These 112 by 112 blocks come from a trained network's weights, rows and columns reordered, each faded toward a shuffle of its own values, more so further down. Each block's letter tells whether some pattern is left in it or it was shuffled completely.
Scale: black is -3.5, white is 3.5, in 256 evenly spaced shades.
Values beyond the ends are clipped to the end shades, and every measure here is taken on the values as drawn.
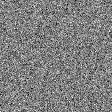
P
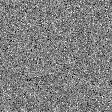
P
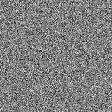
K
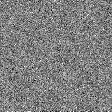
K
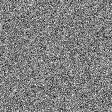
P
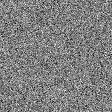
P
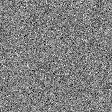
P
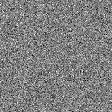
K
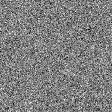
K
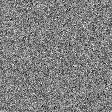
P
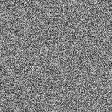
K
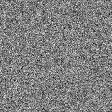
K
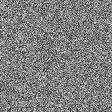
K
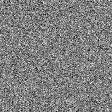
K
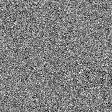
P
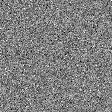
P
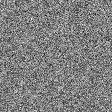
K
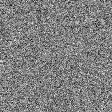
K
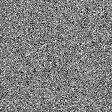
K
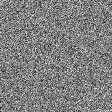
K
